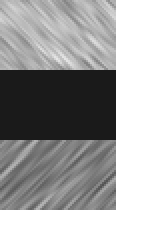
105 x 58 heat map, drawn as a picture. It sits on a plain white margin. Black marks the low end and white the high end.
It is made of 3 by 1 panels. Panel 1,1: high, slanting down to the right. Panel 2,1: very low, flat. Panel 3,1: middling, slanting up to the right.
